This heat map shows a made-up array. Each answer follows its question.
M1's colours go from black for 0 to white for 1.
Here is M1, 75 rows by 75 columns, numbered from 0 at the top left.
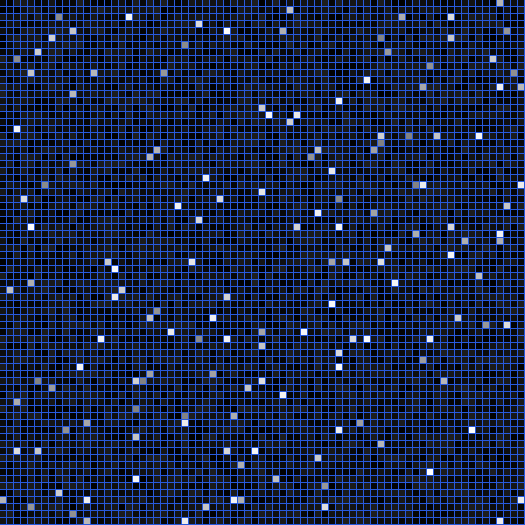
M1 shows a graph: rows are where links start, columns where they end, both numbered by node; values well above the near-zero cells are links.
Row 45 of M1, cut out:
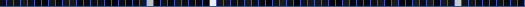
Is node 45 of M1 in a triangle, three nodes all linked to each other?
no
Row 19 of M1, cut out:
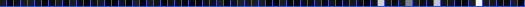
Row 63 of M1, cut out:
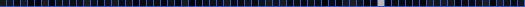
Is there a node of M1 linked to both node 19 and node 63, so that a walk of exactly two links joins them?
yes
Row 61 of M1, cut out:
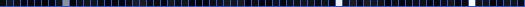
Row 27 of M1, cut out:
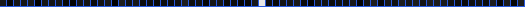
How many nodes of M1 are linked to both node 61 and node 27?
0
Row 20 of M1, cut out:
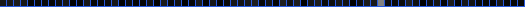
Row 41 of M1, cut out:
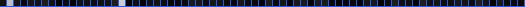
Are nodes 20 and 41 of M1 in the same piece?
no
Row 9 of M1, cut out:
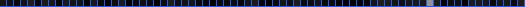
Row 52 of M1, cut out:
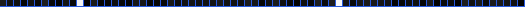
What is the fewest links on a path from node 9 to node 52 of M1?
3
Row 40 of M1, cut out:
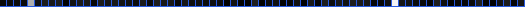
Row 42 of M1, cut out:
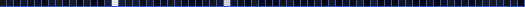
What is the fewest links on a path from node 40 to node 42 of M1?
3
